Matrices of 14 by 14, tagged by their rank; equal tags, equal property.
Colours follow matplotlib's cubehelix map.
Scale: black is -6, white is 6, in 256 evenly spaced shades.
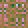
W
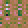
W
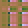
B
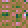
W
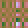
B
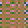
B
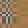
B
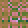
W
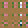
B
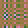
B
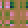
B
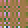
B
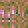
W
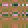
B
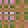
B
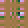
B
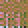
W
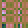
B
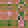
W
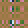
B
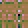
W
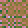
W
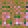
W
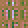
W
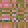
W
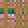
W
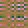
B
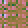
W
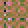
W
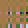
B
